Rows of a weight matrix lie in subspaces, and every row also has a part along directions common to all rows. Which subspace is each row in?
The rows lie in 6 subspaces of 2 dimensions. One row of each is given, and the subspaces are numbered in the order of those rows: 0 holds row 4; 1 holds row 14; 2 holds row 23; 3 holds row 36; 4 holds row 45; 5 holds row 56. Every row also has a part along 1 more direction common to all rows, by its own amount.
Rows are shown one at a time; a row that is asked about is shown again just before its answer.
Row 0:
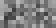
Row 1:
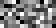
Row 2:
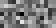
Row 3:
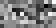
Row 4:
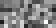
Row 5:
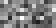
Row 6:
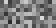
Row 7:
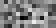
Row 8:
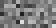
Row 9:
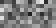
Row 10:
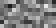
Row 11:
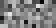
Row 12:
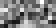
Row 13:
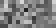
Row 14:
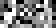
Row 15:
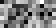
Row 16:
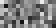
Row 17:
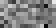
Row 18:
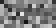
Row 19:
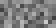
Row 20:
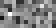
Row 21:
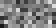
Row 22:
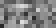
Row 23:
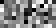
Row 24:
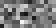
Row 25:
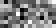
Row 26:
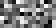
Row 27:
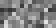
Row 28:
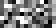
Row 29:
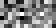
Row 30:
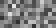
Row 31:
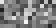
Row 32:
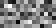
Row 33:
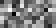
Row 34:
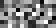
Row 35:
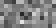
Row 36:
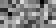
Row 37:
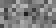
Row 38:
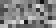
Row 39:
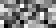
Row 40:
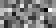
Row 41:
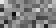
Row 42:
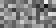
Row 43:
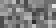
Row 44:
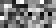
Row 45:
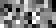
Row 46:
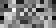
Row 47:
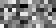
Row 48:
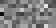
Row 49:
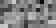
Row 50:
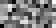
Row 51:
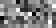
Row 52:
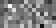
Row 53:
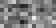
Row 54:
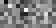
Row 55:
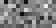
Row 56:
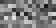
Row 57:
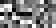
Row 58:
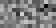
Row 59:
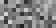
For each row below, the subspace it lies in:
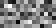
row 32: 1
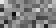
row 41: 5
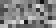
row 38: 3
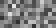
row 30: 3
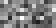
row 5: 4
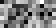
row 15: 2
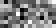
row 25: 4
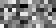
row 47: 2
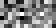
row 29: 4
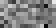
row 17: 5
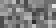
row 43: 4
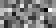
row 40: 0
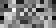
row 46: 1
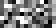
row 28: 4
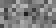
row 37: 2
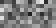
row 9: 2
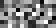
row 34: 0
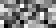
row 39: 0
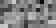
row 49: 3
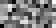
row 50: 5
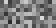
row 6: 1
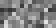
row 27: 0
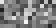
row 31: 2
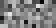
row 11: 3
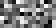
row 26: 4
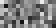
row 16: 3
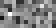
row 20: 3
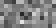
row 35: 4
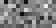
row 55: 1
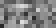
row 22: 2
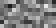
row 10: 5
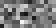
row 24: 2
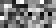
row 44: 2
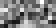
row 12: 3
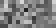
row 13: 1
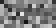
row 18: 2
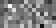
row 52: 1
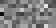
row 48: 5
